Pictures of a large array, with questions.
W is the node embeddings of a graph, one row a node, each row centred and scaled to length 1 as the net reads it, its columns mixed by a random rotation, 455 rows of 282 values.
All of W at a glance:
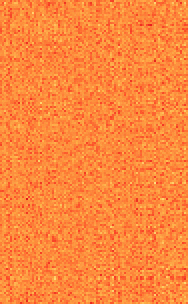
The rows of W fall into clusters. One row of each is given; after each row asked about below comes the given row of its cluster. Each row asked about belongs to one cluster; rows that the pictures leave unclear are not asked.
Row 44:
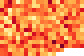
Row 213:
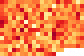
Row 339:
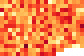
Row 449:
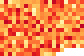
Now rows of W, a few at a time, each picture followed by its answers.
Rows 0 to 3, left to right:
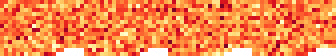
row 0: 213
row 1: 213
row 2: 449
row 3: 339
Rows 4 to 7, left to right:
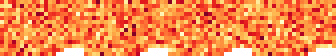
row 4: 339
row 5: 339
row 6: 339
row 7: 339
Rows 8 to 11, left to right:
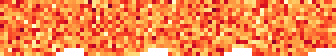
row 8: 213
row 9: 449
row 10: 339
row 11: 44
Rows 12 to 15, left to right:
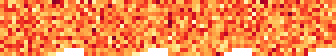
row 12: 449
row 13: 449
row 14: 213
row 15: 339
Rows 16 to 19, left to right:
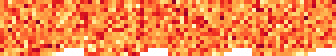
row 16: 449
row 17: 213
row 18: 449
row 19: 449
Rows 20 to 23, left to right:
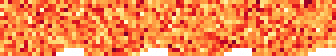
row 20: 339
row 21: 449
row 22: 44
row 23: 449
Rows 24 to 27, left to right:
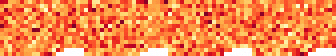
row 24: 213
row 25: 449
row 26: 339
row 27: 213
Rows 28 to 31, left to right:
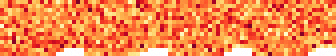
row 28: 44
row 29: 449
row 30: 339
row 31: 339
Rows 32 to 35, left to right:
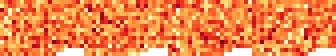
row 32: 44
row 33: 449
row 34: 44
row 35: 213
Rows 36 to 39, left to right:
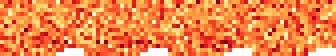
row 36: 44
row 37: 44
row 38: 44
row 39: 339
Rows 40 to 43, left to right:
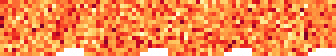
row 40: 213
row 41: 44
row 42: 44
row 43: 213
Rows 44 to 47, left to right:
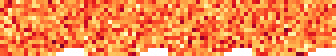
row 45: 213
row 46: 44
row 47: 213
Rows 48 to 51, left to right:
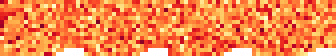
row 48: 213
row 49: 44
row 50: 44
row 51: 449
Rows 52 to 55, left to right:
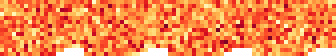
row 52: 339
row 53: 449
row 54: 44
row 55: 213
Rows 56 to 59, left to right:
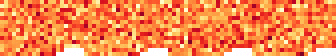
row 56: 339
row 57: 213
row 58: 44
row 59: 213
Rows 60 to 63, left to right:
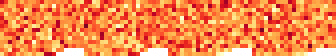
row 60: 213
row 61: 213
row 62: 449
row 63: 449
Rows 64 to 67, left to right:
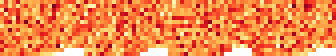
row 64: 449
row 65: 339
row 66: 339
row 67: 449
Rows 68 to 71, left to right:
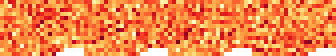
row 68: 339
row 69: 213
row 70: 213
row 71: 44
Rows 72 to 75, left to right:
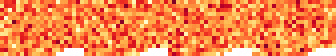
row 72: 44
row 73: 449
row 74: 449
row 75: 339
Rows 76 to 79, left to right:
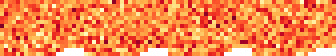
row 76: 213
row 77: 44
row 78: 339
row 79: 449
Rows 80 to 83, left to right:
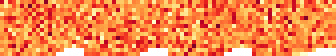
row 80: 339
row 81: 44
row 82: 339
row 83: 449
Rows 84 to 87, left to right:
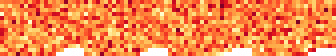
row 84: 339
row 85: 339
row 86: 449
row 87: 213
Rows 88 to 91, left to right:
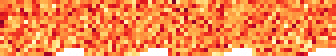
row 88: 213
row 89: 449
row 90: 449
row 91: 213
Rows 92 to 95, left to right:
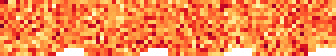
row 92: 213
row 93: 44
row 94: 449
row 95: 339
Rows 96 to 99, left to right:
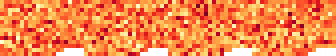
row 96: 44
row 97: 213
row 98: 339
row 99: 339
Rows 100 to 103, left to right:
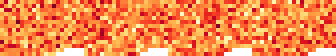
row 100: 449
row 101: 213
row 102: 339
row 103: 44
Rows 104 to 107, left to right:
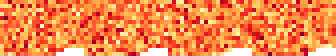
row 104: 339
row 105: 213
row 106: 449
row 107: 339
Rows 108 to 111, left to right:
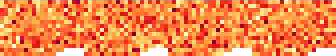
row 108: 44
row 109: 339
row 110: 449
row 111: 44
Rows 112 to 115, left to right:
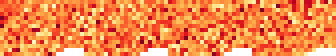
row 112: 213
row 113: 44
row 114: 213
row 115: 449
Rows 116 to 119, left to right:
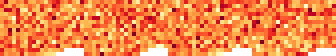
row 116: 449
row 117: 339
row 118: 449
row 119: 213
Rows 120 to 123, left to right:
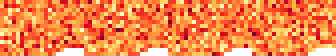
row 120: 44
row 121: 213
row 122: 213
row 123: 339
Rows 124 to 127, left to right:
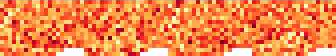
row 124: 44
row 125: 213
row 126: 44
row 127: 213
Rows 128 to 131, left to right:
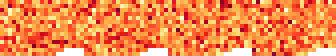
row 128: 44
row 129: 44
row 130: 449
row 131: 449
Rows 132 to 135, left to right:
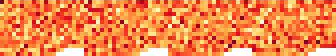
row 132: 339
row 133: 449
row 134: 44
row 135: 44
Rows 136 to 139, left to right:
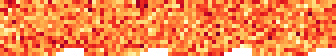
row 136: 44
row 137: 449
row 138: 339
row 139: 213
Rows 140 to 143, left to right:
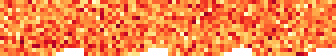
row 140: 44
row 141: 449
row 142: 339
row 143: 213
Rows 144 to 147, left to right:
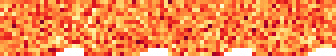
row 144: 339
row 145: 44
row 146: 213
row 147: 339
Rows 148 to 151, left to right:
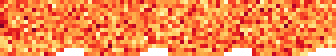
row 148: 213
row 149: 339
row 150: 44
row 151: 449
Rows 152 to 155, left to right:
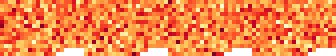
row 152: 213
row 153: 213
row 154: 213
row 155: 213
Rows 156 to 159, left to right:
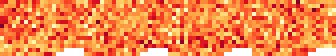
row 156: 213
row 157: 44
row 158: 44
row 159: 339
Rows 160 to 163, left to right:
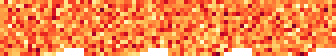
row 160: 449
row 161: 449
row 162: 213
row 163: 213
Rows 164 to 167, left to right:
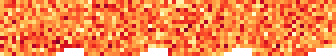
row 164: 44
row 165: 339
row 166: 449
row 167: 339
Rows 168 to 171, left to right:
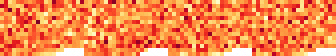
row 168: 449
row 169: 44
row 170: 449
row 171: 449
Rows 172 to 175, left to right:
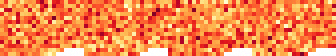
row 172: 449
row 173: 213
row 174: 44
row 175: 213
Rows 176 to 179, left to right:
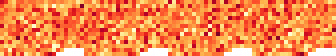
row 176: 213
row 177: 213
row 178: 339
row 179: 213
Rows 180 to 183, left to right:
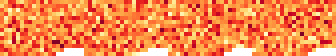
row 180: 44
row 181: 449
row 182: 339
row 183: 339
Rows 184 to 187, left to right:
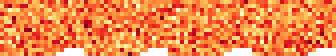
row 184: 44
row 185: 213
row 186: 44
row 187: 44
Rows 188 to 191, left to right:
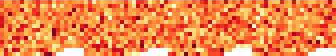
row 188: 213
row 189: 449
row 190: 339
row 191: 44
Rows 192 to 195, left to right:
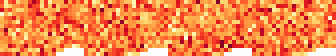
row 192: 339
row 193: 449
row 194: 44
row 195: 449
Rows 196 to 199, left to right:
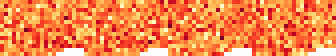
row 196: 44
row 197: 44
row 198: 213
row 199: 449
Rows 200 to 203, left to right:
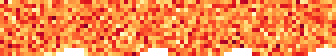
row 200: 449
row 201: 213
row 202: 44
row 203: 339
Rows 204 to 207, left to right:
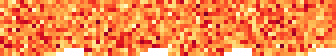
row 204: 449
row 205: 44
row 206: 339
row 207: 449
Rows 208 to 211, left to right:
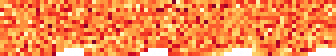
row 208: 339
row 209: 213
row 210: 449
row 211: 339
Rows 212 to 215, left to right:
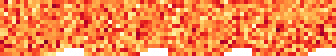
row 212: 449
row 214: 44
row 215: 44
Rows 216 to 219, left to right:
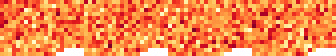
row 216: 213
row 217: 339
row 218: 44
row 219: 213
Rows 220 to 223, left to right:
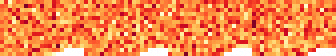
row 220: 449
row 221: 339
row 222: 339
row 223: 213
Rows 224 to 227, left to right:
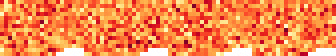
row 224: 339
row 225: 44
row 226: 449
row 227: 213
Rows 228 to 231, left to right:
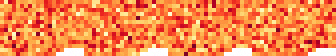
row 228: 339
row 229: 449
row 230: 339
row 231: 44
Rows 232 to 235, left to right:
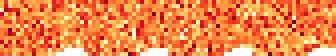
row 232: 449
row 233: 213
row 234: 339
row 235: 339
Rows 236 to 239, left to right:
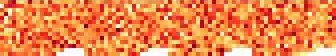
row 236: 44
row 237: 213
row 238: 339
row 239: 449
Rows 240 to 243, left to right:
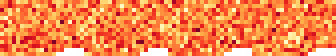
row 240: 44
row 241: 44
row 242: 44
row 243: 213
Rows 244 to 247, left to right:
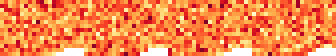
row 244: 449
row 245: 339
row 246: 449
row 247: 339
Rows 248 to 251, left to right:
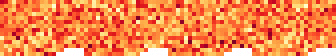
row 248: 213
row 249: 449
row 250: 44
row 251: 213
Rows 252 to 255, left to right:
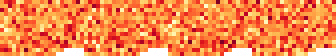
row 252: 44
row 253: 44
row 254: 44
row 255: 449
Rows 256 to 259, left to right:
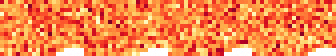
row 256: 339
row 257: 449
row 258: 339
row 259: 339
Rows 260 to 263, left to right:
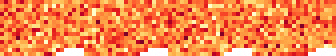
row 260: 213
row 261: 44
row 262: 213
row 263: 339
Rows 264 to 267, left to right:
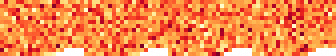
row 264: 449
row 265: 449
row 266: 213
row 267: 339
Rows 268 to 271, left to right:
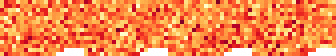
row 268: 44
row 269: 213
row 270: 44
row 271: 339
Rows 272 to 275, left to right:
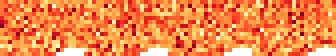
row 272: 213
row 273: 339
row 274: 339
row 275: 339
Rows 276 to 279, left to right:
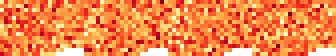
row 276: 449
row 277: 44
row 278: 44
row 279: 339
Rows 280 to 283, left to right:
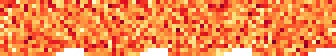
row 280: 44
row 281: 449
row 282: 449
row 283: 44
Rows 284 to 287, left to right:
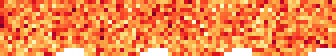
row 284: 213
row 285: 213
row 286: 213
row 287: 44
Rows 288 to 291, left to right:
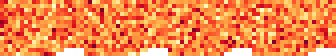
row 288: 213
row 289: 449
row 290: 44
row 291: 44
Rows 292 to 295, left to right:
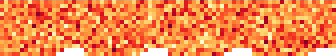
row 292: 339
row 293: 449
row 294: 213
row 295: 44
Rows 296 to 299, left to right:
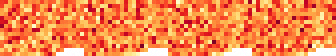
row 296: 213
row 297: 449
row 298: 449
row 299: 449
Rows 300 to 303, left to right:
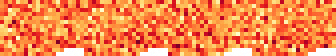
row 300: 44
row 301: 44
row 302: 449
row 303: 44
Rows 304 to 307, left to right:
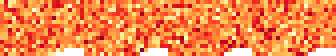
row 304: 449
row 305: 213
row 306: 44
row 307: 213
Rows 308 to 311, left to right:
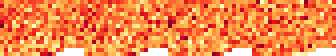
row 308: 213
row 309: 213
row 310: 213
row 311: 449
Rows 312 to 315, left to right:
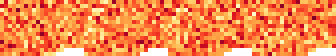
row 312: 449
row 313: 44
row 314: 44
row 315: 339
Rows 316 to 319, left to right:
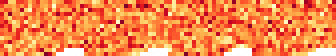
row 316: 213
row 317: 449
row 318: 339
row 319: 449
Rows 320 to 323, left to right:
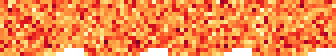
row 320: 449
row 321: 44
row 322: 449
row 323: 44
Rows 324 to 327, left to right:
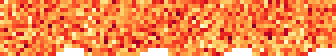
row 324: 339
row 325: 44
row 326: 213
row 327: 213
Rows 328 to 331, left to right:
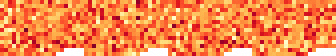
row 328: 44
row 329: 449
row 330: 44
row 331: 213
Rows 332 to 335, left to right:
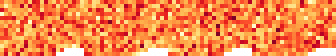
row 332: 339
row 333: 449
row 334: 339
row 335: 44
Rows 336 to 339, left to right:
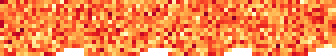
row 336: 213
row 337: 213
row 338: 339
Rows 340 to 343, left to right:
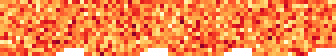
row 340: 44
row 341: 339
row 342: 44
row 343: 213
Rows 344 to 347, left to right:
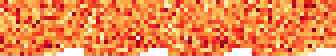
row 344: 449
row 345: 44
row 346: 44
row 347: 449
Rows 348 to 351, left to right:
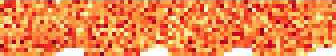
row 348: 44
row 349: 339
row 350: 44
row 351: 449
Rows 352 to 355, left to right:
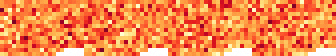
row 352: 44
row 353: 213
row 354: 449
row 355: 449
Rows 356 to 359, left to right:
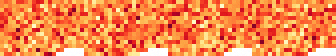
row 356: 213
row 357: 449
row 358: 213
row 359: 213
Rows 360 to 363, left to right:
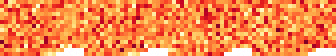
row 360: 449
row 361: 449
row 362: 339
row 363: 44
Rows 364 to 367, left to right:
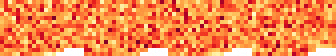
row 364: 449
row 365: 44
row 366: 449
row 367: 339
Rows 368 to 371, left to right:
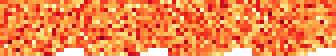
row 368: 213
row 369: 213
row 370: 449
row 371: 449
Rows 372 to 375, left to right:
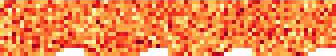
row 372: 44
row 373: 44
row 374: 213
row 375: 213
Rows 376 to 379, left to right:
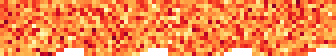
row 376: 213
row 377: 449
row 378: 44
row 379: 339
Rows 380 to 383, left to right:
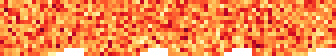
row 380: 449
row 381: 339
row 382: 213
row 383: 449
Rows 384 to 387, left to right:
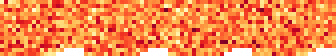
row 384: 449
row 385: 44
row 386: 44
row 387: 449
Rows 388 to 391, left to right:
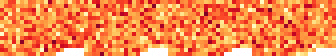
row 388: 44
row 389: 339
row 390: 339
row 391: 449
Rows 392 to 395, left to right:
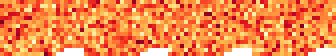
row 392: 213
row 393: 44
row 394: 339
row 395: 339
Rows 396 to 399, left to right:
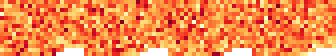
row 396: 339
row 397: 449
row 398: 213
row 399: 449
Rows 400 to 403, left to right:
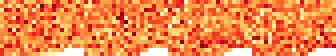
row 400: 449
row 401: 339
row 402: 44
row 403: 44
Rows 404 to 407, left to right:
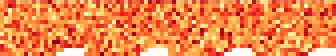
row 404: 44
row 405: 339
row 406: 213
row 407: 213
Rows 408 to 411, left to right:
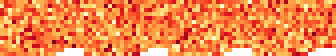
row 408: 44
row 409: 339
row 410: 213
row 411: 213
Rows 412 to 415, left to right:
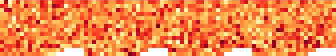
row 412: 449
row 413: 213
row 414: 44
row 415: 44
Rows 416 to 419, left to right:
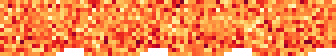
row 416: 44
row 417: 44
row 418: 44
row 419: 44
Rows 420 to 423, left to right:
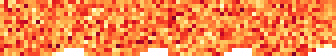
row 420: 449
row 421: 44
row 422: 213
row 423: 339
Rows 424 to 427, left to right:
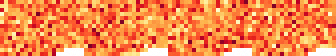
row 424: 339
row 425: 449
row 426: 44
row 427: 339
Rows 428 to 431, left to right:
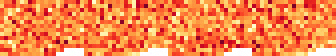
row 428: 44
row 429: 449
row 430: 44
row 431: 449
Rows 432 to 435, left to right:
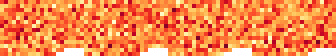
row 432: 213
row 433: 339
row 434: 449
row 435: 44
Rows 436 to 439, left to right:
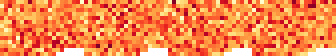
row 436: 44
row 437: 339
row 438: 449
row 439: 449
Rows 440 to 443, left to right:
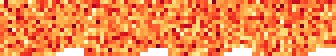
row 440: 449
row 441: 44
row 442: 339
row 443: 339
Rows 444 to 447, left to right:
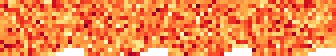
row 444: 449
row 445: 213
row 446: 339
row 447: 449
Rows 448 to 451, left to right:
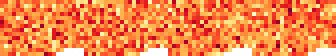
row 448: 213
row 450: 449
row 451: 339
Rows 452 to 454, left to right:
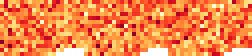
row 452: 449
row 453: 339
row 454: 213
